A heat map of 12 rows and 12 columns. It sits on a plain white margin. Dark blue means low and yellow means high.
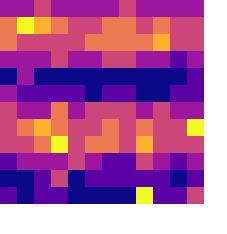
The bottom middle is the ninth with the lowest average. Horizontal stripes repeat 2 times down the table. Overall the values sit about 40% of the way up the scale.
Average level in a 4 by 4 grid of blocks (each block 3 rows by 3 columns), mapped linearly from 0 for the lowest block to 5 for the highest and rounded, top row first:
5454 / 1000 / 4554 / 0111
